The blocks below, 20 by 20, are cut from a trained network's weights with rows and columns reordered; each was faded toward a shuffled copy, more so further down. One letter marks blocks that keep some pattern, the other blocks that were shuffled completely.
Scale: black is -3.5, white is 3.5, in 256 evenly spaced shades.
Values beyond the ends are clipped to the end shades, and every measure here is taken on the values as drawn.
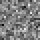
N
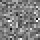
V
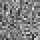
N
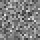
N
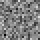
N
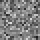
V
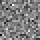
N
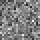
N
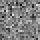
N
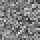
N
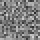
V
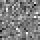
N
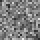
N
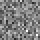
V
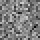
V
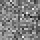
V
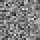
N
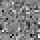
N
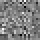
V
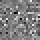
V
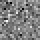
N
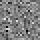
V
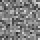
N
